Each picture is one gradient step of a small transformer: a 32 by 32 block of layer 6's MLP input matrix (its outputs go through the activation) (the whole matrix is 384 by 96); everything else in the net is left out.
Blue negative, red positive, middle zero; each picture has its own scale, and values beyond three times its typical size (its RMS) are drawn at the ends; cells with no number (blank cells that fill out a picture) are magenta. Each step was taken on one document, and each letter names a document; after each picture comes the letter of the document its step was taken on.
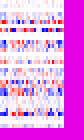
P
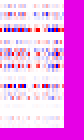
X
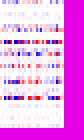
X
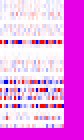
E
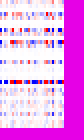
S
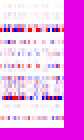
X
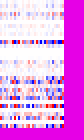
E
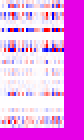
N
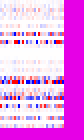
E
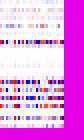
E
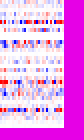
P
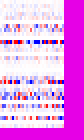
E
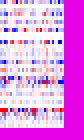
P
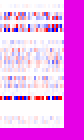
X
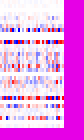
X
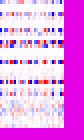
S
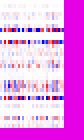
X
